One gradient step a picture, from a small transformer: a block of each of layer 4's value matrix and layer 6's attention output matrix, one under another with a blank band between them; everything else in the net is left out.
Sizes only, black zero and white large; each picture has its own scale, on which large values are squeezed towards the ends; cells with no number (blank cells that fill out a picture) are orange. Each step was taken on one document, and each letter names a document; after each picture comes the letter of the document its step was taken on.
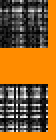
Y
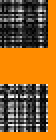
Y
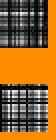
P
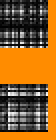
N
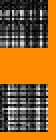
N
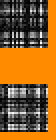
N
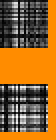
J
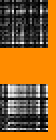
N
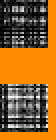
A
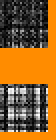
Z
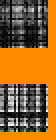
Y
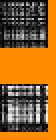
A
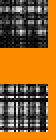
Y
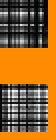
P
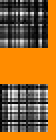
P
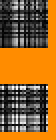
J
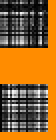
P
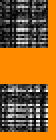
A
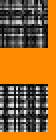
Y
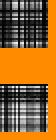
J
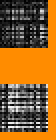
A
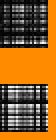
A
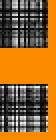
J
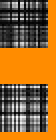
J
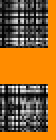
J
